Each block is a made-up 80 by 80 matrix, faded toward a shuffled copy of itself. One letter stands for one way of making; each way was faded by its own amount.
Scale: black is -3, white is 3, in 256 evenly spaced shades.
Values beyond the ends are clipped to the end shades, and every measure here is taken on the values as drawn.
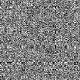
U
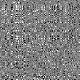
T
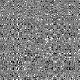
T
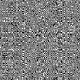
T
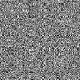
U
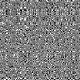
T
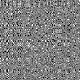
T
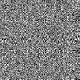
U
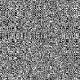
U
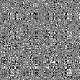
T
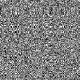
U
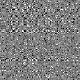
T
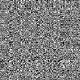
U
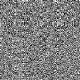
U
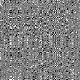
T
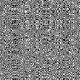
T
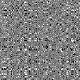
T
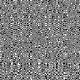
T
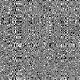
T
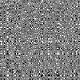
T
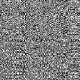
U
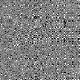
T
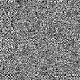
U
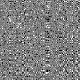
T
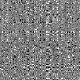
T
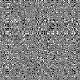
T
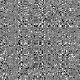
T
